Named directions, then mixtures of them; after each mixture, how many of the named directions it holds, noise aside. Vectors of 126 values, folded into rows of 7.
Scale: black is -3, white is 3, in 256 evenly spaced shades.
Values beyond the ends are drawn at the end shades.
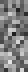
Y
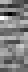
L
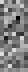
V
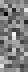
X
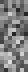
one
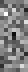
one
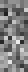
two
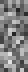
one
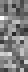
two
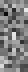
one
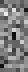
one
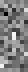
one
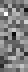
one
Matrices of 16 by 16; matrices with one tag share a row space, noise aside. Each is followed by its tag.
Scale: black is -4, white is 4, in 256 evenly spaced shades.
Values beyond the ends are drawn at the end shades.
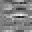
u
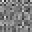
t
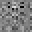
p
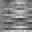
u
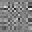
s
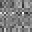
t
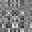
p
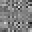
s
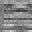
u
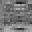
u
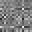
t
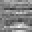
u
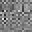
t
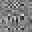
p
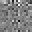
s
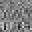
t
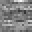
u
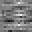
u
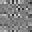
s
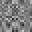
p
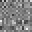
t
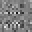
p
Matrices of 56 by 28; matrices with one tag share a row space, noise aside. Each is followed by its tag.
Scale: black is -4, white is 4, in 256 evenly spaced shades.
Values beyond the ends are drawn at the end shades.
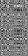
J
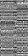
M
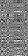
J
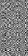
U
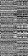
M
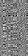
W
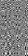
U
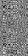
W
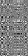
J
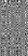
U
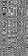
W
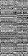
M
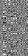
W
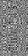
W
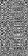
J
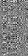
W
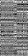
M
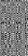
U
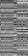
M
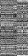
M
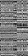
M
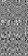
U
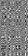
U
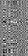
W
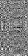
J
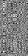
W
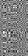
W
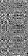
J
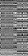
M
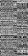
M
